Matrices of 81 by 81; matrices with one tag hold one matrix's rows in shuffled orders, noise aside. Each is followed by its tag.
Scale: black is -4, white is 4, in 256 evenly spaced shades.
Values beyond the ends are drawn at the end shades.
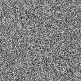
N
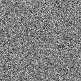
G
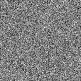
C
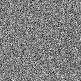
N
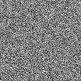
C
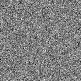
C
